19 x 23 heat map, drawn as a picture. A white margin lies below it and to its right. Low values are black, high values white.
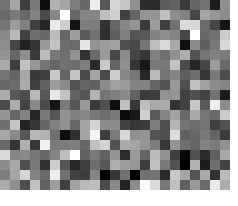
Mirror symmetry: none. Histogram: bell-shaped. Slope: none.
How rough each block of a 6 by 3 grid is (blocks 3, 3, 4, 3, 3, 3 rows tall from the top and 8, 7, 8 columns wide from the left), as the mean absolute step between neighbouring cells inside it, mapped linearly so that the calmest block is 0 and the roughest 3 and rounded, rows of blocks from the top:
1 1 1 | 0 0 1 | 1 0 0 | 1 1 1 | 1 1 0 | 1 2 3
